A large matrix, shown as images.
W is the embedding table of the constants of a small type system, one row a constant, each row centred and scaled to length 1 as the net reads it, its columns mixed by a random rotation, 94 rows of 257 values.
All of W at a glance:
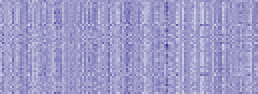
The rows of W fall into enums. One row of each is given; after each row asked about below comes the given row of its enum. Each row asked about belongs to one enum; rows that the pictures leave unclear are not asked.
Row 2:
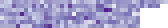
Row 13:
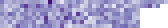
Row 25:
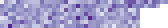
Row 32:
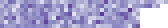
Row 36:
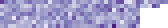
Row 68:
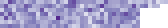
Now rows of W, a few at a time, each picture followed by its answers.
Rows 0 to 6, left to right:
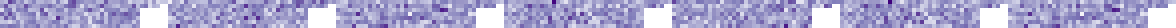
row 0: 68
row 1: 25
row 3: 13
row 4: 36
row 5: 13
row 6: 2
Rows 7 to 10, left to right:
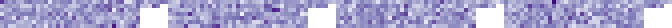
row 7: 36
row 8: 2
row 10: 13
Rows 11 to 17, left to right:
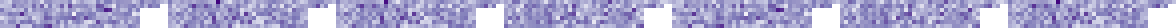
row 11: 2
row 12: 13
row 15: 2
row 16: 32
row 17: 13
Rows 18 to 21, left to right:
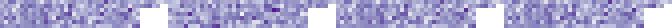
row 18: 32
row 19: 2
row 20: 32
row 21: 32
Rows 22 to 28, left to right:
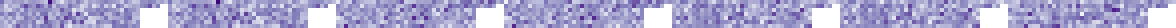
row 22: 13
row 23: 13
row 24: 25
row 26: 32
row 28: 2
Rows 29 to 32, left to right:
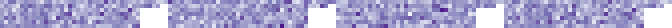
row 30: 36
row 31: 2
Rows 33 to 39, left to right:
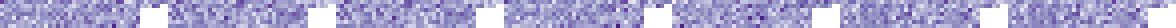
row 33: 36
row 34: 68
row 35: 68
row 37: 25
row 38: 32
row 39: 32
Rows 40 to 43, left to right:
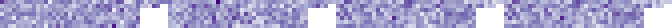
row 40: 36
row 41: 13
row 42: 68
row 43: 68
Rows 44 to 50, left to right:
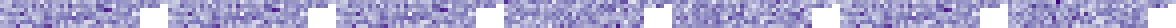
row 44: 2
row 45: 2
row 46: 2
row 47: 36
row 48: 32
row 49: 2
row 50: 13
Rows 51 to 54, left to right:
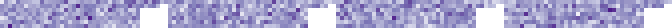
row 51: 25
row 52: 32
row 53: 68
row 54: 2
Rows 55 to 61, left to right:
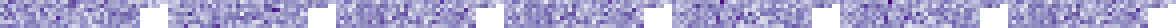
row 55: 68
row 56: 2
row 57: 32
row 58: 32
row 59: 13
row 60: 13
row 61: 32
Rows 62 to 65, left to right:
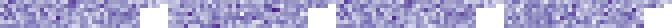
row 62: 68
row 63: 2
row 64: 68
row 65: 32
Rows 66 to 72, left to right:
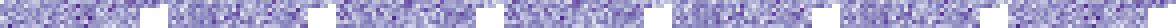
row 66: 25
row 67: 32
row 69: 68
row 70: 32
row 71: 32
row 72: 25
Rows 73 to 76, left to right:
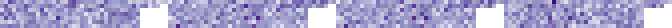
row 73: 68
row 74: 25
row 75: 25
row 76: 13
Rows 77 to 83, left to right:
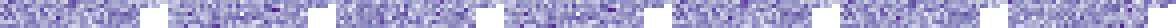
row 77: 68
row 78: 2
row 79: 32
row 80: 2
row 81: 68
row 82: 68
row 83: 36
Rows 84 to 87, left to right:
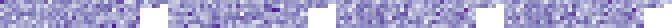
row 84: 36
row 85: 2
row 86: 32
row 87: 32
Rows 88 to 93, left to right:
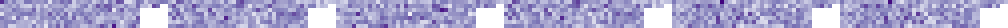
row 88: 36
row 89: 68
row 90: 2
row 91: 68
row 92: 13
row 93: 13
